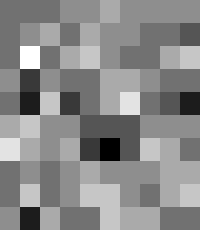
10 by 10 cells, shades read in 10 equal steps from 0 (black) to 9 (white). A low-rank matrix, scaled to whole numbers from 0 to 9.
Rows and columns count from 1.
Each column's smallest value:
4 1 4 2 2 0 3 4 3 1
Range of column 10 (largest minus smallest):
6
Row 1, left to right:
4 4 4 5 5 6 5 5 5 5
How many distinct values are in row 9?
4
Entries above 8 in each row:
0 0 1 0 0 0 0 0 0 0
